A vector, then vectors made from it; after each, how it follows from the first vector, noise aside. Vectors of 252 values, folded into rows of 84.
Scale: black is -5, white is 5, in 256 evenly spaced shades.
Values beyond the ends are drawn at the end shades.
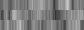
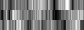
scaled up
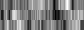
scaled up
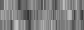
reversed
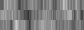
reversed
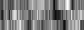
scaled up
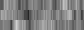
reversed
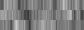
reversed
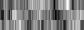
scaled up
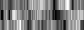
scaled up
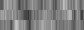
reversed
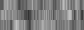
reversed
